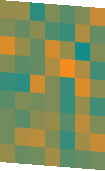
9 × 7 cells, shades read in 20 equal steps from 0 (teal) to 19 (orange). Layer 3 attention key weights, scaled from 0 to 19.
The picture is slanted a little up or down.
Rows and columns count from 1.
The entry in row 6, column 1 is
6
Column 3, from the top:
2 10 7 7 16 8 10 14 8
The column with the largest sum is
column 6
